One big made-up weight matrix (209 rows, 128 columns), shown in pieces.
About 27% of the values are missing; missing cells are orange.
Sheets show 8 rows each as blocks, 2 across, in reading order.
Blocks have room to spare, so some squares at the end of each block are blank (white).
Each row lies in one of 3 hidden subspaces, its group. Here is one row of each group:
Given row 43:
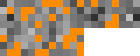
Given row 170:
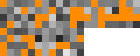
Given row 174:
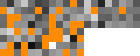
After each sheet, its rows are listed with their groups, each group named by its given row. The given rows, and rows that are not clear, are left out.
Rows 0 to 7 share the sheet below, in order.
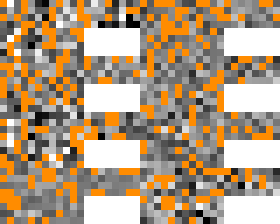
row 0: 170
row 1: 43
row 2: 170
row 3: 170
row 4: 174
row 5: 170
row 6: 174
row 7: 170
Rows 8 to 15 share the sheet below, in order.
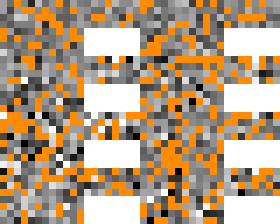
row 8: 170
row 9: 170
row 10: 174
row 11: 174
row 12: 170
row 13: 174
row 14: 43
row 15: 174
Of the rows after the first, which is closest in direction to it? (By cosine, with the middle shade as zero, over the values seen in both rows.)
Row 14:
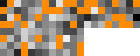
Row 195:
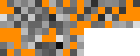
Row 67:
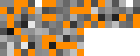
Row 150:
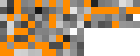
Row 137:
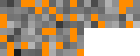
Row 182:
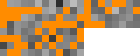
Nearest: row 137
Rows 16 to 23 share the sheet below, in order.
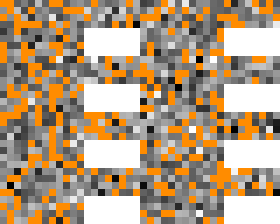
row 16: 170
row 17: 170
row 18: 43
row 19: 43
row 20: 43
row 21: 43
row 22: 43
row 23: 170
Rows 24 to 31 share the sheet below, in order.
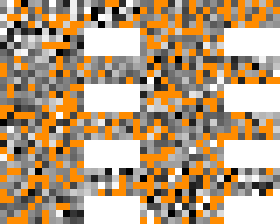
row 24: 43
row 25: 174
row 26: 170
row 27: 43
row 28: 43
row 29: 43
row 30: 174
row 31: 174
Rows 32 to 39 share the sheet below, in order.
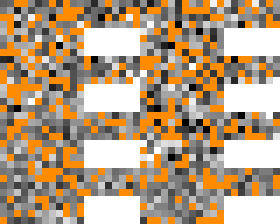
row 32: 170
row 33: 174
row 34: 170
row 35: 170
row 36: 174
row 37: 174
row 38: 170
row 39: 170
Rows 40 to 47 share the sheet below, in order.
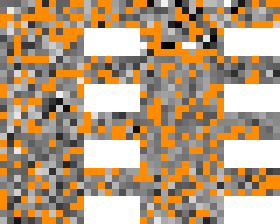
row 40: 174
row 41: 174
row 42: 170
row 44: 43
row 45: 43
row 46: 170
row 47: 170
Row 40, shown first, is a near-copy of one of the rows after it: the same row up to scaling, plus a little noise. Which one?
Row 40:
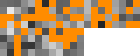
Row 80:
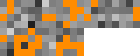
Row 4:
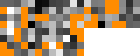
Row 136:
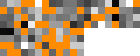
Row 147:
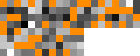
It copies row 4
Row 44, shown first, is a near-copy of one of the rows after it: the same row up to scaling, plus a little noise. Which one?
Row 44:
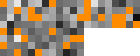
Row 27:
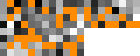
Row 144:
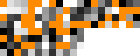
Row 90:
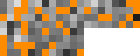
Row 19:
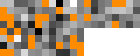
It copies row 90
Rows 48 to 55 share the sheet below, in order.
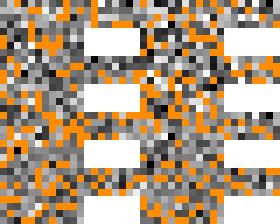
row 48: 174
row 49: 174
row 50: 170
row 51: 43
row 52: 43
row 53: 174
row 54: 170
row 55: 170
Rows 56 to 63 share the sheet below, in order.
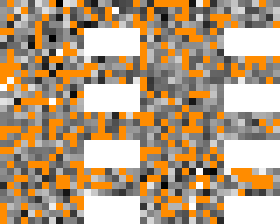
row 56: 43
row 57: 43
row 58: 174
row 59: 174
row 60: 174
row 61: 43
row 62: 43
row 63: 43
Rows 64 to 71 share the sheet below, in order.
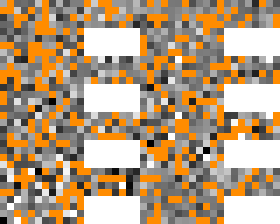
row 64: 170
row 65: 174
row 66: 174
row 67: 174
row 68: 170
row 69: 174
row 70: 170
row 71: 43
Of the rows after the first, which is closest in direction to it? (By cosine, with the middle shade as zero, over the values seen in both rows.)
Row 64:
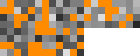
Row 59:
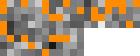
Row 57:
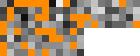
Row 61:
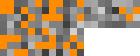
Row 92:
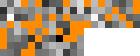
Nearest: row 61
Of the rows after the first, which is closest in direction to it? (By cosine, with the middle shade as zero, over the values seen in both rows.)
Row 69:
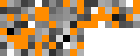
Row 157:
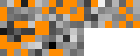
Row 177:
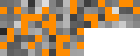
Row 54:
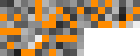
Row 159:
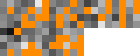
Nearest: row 159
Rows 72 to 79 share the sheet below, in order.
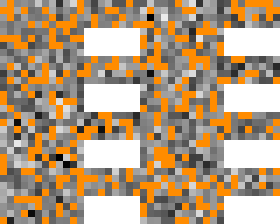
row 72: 43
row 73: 43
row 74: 170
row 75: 43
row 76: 170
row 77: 170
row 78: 174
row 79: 170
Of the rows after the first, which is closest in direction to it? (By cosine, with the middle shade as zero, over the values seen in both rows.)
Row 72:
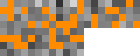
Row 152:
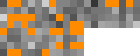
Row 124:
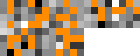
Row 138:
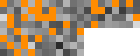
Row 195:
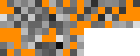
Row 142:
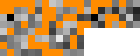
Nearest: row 138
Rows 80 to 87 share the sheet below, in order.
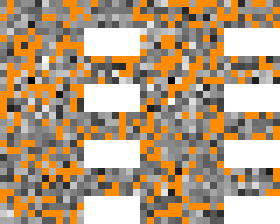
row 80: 174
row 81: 174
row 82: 174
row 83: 174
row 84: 43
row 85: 43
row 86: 174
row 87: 174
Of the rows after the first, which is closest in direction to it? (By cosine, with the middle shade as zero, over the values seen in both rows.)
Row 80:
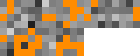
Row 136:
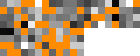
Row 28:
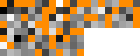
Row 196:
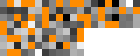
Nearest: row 28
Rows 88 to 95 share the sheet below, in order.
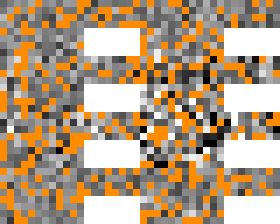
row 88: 170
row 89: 170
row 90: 43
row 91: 174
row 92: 43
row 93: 43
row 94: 43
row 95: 174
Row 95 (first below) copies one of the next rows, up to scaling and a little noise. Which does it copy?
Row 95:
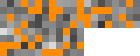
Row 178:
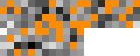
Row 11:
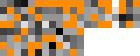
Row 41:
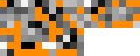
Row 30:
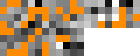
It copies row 41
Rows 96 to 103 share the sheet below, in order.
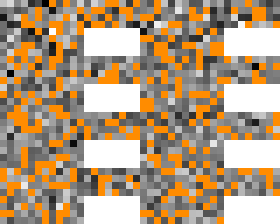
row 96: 170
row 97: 43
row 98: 43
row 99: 43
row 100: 43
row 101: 43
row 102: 43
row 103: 170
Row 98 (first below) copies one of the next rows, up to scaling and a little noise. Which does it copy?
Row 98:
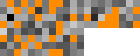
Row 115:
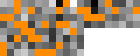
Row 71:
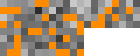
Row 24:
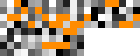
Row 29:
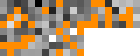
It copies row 24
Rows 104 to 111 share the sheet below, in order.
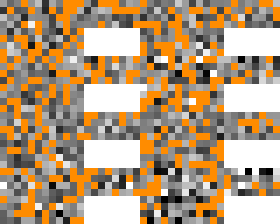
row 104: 174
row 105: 170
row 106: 43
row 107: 174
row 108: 170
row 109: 170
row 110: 170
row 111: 174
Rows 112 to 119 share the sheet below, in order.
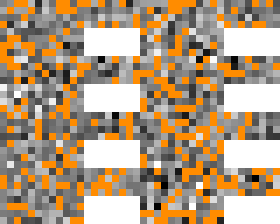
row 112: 174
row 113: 170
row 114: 174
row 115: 43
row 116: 174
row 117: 170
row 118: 170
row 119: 43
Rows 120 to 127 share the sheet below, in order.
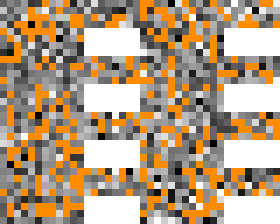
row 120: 174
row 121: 170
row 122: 43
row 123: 170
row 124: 174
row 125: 43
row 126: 174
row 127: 170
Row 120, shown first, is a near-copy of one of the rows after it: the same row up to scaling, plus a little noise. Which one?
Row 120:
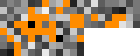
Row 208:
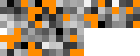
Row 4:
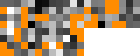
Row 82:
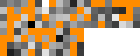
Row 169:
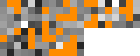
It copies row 82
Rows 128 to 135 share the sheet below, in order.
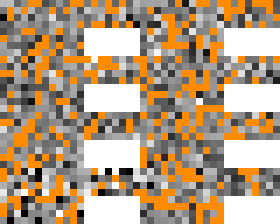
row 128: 170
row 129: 170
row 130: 170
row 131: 170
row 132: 170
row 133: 174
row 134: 174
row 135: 43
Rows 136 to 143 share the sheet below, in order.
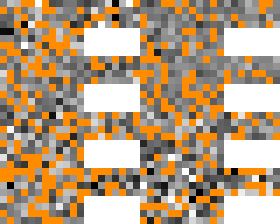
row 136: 174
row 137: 170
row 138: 170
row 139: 170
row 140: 43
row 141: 174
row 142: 43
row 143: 170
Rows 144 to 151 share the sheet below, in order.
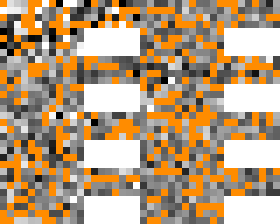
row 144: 43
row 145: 174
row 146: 43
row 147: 174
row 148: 43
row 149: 174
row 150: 43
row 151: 170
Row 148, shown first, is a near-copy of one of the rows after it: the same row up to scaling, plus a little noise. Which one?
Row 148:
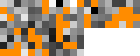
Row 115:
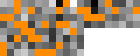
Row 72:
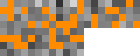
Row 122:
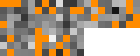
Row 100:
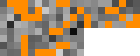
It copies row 115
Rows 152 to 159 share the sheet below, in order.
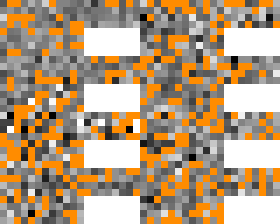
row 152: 170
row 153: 170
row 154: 174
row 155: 43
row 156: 43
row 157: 174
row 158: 174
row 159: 174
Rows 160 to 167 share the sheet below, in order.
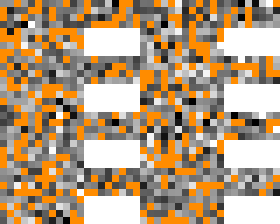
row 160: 174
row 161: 174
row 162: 170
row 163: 174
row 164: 43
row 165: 43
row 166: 170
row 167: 170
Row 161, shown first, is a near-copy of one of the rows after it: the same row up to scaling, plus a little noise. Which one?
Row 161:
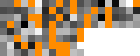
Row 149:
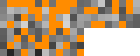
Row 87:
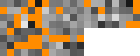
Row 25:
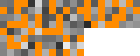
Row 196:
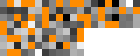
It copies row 25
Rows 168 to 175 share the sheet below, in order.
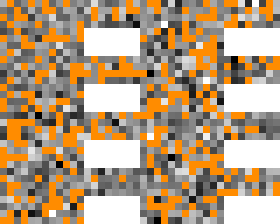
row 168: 170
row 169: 174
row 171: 43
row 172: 43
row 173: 174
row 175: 170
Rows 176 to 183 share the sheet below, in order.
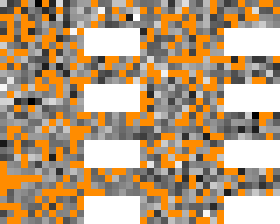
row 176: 43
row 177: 43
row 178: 174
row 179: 43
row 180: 174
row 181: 174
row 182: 43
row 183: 174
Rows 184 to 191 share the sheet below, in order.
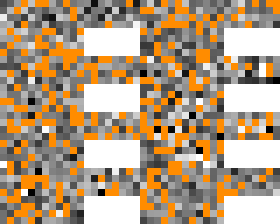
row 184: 170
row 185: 174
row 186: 174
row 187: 170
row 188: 170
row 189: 170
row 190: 174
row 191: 170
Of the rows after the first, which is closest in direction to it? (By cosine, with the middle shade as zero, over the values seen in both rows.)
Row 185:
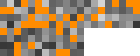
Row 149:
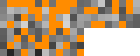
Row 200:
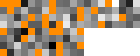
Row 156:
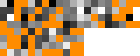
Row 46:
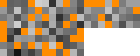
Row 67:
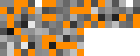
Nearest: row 149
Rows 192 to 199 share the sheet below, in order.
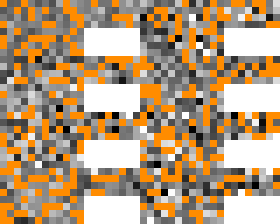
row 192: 43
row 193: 170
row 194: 43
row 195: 170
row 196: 174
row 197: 170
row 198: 43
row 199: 174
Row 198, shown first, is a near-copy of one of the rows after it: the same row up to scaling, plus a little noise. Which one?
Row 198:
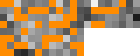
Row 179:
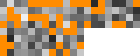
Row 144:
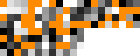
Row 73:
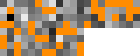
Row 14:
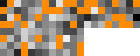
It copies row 14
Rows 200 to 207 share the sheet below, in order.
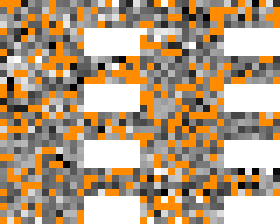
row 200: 174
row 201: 174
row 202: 43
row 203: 170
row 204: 170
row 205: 174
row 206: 174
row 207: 174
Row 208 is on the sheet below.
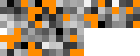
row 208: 174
